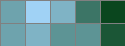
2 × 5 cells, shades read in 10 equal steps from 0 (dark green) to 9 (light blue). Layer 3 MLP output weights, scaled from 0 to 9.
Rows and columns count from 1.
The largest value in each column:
6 9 7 5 1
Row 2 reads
6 7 5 5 1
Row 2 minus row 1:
0 -2 -2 2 1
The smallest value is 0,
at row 1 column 5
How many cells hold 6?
2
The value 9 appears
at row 1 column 2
